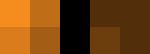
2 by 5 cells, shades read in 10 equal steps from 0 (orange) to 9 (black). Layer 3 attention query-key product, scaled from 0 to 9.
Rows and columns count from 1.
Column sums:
1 5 18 11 12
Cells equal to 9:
2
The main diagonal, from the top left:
0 3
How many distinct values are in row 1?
4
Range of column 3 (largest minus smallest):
0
